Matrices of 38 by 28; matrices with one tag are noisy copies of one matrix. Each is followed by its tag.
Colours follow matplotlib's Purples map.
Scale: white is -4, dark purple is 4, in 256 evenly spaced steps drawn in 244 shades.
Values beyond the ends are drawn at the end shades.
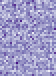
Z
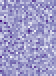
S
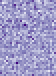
Z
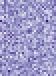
S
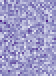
S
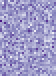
S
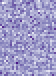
Z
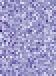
S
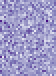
S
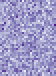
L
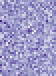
S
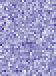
L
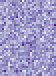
L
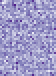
Z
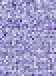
Z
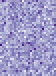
L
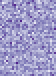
Z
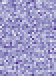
Z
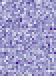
Z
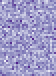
Z
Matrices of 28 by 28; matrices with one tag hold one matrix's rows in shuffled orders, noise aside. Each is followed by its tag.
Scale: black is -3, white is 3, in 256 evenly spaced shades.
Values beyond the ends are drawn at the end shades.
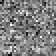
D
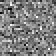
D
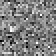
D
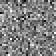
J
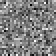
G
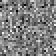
J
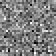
G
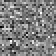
D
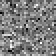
D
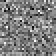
G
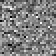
D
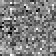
D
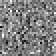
J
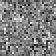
G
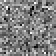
G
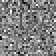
J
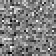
D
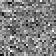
D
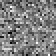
D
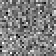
J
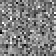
J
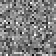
G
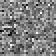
D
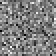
J
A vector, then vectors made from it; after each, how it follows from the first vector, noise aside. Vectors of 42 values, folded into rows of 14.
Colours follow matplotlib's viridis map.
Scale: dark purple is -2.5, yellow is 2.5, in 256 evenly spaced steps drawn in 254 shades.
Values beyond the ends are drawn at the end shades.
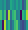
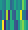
negated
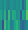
shrunk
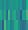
shrunk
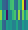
reversed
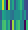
wrapped around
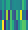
negated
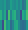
shrunk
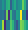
negated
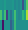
partly zeroed
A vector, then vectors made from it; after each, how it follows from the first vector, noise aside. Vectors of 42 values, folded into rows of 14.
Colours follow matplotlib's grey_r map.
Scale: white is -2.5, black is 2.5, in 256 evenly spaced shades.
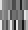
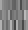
shrunk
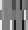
partly zeroed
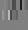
partly zeroed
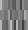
shrunk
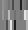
partly zeroed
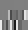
partly zeroed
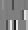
partly zeroed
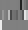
partly zeroed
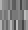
shrunk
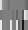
partly zeroed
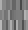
shrunk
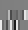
partly zeroed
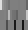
partly zeroed
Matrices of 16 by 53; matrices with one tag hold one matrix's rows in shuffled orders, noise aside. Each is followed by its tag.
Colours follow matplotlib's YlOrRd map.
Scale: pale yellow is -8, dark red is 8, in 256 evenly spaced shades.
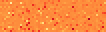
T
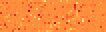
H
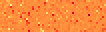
T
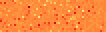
H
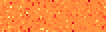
T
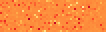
H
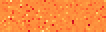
T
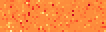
T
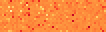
T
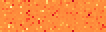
T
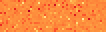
H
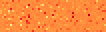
T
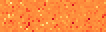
T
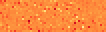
H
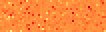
T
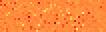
H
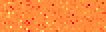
T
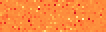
H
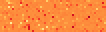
T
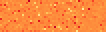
H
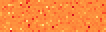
T
